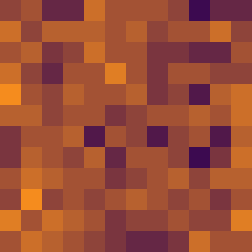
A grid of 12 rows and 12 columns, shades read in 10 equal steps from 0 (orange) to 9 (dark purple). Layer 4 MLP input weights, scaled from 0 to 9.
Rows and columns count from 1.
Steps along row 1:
down up same down up same same up up down same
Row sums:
65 43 58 51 47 47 62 58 46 49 45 54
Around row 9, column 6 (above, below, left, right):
7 4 4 5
